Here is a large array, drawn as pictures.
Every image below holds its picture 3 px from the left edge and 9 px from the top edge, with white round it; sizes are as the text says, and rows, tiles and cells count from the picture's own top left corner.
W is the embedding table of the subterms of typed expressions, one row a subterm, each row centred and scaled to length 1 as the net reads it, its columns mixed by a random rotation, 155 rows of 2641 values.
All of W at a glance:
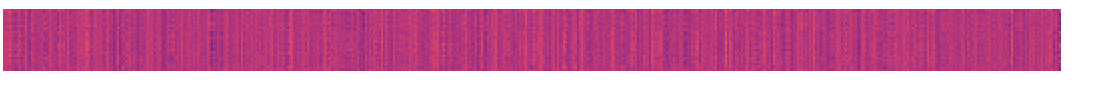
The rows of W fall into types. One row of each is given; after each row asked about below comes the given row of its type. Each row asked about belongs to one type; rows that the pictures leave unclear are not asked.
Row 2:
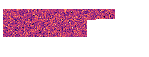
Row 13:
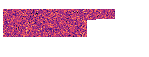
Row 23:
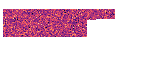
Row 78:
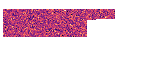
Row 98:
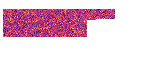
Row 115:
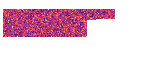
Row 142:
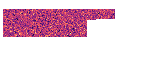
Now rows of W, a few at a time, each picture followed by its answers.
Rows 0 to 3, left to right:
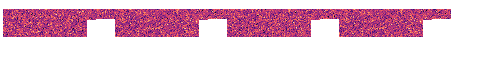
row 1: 98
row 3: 98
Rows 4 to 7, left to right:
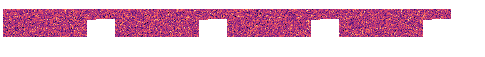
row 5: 2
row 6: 13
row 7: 98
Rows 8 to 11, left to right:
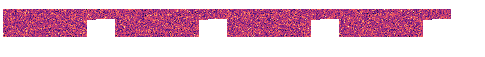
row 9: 115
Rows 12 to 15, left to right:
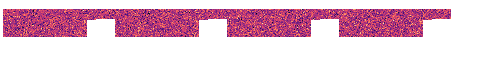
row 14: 23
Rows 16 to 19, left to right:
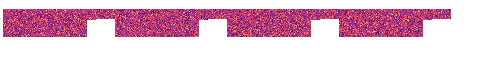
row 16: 78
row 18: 142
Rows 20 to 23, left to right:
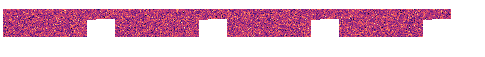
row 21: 2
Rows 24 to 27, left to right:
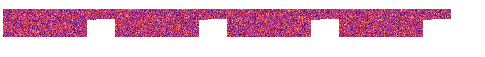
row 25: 23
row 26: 115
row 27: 2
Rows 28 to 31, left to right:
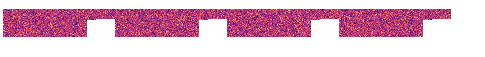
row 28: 13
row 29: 2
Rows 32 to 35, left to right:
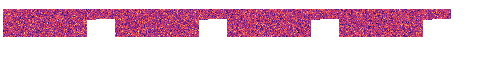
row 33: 98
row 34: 142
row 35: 142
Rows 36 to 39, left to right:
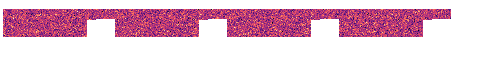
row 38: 23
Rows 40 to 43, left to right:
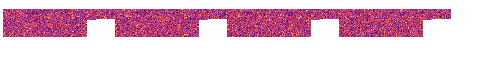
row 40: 23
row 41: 23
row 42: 2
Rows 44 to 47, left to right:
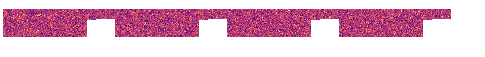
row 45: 142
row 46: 78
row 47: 78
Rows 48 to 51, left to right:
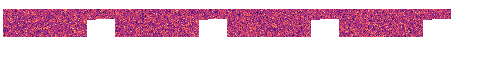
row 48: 98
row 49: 115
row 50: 13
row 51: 142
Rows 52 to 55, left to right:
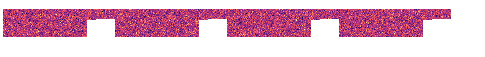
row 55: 78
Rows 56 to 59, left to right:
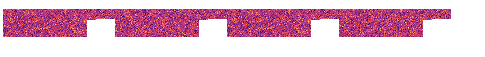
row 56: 98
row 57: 13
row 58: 98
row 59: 2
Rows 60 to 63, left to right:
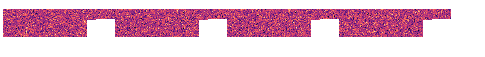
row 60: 13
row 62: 2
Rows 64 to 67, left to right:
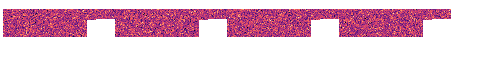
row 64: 13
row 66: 23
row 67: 78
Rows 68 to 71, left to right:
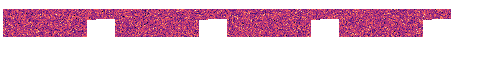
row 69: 13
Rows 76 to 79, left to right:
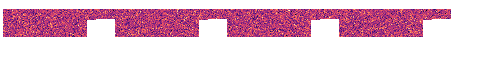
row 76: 13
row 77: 98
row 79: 98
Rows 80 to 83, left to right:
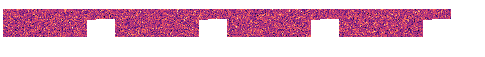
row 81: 98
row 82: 115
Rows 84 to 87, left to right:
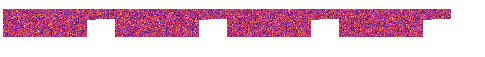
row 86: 2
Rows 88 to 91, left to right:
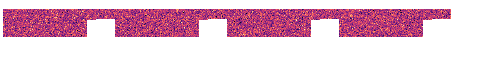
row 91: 23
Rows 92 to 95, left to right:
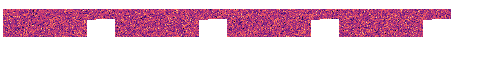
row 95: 2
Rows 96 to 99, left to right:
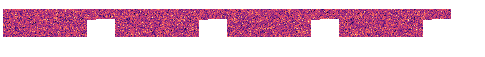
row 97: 2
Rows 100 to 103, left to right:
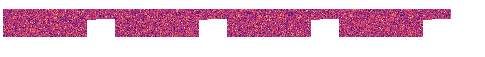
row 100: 78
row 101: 2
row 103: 23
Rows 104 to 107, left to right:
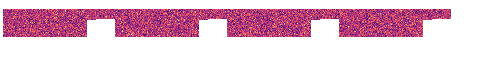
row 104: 78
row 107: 115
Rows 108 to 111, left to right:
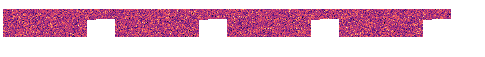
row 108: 13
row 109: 78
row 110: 98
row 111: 23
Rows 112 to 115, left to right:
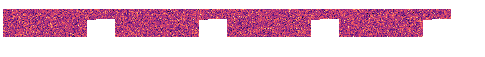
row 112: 13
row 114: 98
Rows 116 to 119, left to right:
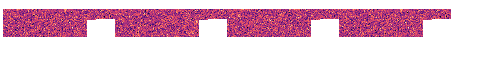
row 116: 2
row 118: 23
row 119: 2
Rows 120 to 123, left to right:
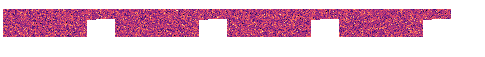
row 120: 142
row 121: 78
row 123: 98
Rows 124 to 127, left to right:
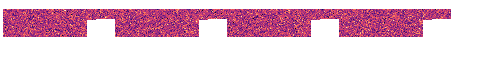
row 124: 78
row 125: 98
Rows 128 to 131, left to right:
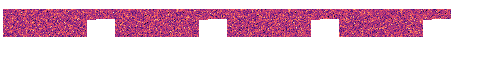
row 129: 2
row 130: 2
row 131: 98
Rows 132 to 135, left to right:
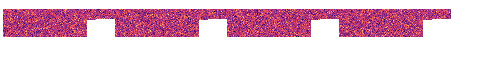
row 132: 98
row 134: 13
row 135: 142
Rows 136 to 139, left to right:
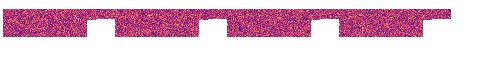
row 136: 78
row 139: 13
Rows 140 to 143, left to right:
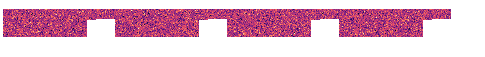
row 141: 13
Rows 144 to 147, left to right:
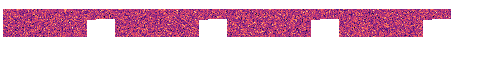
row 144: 2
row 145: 78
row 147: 13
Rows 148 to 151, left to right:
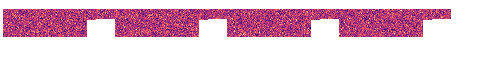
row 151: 78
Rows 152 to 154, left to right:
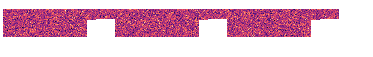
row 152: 78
